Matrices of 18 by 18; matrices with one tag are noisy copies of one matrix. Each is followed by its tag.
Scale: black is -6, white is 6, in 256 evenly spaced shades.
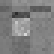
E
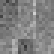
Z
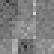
Z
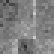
Z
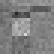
E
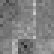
Z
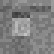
E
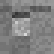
E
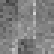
Z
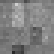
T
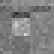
E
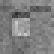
E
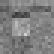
E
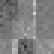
Z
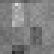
T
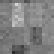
T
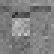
E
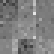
Z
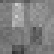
T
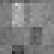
T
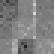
Z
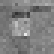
E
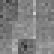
Z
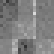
Z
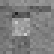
E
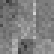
Z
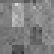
T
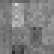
T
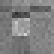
E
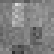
T
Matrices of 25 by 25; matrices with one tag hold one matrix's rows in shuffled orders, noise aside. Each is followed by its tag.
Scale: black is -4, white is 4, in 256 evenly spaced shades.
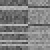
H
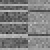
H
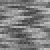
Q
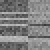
H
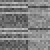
H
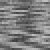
Q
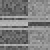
H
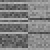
H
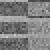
H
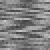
Q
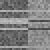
H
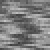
Q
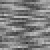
Q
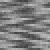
Q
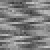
Q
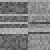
H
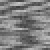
Q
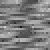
Q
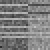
H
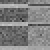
H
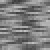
Q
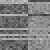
H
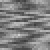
Q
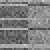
H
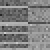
H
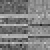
H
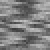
Q
